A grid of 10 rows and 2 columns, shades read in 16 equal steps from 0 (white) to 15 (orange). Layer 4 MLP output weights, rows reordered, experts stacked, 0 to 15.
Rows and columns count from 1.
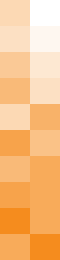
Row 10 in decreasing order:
15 11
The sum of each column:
89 74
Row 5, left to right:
5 10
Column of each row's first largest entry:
1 1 1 1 2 1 2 1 1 2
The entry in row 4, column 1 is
9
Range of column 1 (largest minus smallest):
11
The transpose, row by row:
5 4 7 9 5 12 9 12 15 11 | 0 1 3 4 10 8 11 11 11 15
